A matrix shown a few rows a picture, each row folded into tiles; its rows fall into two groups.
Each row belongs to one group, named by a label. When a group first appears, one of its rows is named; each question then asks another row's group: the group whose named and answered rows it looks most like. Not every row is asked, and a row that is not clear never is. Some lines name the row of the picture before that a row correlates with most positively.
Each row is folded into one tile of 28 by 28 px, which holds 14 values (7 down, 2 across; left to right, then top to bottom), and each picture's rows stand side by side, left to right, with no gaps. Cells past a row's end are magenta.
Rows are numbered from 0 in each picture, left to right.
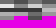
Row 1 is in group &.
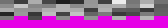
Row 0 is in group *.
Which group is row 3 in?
&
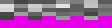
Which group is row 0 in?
*
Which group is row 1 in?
*
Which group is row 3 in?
&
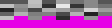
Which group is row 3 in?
*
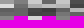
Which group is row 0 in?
&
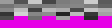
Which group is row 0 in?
*
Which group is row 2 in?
*
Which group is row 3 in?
*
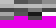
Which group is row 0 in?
&
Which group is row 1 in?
*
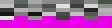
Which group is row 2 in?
*
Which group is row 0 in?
&
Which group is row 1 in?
*
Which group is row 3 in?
&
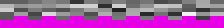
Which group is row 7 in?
&
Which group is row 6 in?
*
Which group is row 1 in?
*
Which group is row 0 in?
*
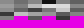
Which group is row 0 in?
*
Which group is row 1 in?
&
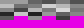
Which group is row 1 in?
*
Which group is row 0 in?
*
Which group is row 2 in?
*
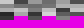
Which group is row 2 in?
&
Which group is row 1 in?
*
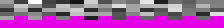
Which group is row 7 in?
*
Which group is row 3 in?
&
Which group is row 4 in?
&
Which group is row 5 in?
&
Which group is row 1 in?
&
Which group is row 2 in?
*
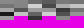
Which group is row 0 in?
*
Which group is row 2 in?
&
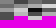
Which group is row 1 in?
&
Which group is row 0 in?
*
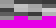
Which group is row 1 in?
*
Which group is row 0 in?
&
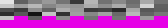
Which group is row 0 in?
&
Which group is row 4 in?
&
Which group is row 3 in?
&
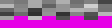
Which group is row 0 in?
&
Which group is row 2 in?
*
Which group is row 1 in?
&
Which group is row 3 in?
*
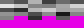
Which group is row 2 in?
*
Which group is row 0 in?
&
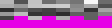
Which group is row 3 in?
&
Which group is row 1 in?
&
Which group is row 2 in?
&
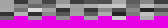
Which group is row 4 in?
&
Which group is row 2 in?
&
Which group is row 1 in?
*
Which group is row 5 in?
&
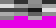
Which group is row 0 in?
&
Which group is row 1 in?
&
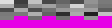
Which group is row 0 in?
&
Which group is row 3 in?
*
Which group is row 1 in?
&
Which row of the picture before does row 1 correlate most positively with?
0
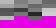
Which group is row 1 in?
*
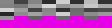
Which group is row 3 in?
&
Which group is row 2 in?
&
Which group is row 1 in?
&
